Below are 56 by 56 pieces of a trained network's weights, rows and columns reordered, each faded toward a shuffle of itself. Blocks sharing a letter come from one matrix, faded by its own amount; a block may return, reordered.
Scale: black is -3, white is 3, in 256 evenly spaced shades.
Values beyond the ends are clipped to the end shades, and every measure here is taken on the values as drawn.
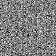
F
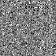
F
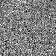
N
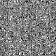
F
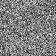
N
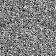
N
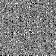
F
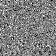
N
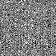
F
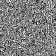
N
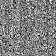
F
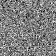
N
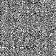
F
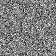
N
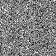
N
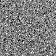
N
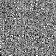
F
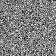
N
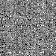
F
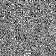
F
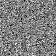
N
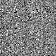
F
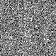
N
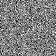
N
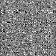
F
